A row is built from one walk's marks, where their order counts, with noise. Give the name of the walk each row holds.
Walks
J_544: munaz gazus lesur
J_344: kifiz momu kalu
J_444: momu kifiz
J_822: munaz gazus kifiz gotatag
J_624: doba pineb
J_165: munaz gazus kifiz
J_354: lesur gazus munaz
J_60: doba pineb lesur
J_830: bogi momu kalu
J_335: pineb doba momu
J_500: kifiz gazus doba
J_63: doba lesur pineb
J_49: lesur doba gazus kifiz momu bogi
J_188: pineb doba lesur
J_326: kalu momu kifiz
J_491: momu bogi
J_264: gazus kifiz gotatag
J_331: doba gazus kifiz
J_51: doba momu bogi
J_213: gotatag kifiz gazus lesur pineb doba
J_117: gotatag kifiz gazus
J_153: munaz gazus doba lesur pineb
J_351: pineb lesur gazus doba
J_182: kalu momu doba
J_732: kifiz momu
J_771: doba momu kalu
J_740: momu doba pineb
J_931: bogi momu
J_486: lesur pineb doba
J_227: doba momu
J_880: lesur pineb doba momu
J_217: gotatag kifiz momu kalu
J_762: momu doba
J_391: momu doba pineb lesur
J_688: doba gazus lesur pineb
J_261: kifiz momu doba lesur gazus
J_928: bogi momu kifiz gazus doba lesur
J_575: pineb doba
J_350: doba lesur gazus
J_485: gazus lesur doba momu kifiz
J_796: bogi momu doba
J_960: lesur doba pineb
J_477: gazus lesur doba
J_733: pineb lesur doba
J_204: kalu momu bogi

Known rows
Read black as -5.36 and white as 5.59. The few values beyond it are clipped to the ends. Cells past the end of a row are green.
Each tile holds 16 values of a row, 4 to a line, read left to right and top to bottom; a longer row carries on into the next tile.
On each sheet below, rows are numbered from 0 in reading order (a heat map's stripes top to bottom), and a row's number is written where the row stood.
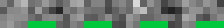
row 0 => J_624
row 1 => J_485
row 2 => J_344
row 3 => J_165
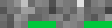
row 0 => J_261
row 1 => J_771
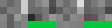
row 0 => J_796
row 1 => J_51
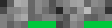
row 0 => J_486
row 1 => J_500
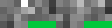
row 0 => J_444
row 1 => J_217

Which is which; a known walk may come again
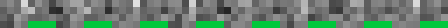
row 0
J_344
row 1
J_500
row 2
J_771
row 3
J_204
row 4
J_331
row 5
J_928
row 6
J_350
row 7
J_51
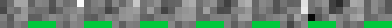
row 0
J_49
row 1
J_740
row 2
J_335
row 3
J_188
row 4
J_880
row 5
J_931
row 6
J_486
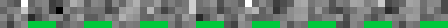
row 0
J_491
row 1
J_477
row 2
J_575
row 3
J_796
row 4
J_444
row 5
J_733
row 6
J_117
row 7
J_351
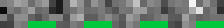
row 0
J_264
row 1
J_354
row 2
J_261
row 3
J_732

